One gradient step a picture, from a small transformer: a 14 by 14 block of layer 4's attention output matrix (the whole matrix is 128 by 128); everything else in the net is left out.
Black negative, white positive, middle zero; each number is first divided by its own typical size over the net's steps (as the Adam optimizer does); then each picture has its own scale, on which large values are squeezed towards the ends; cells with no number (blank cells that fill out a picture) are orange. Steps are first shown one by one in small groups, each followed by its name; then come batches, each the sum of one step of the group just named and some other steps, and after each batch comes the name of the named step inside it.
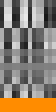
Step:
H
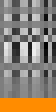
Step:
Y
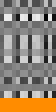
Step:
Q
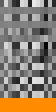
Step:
Y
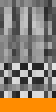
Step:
H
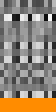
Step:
Q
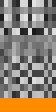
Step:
H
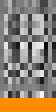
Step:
Y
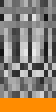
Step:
Y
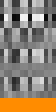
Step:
H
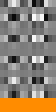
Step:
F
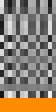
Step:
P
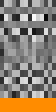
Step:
F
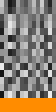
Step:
P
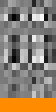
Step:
F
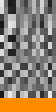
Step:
P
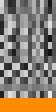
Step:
P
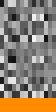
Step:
F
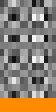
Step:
F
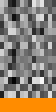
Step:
P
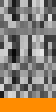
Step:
P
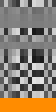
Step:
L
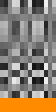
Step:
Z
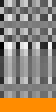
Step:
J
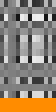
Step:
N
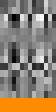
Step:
Z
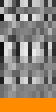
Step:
J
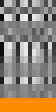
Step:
J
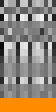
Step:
J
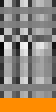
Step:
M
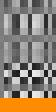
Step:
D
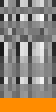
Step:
M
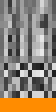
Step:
D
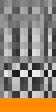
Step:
D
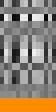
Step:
D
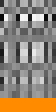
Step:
D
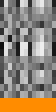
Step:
M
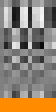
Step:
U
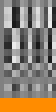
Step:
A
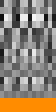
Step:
A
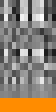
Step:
U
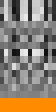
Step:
U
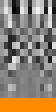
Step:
A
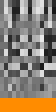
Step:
A
